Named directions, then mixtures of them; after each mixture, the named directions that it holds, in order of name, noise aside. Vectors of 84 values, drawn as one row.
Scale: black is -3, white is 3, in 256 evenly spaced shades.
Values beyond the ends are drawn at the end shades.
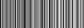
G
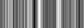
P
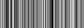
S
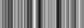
P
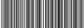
G, P, S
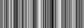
P, S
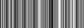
G, P, S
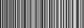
G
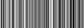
G, S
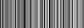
G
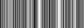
G, P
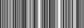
G, P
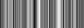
G, P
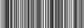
G, P, S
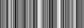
G, P, S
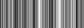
G, P, S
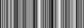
G, P, S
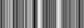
P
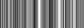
G, P, S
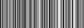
G, P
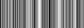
G, P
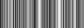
G, P
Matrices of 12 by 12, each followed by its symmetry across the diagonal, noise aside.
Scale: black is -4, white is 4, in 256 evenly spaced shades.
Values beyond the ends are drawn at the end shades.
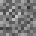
symmetric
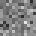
neither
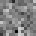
neither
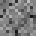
symmetric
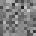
neither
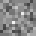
symmetric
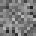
symmetric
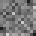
symmetric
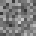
symmetric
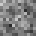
symmetric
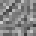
symmetric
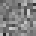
symmetric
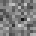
neither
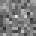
neither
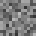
symmetric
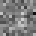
neither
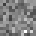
neither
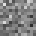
neither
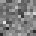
neither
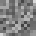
symmetric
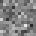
neither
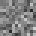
symmetric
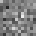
neither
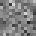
neither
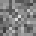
symmetric
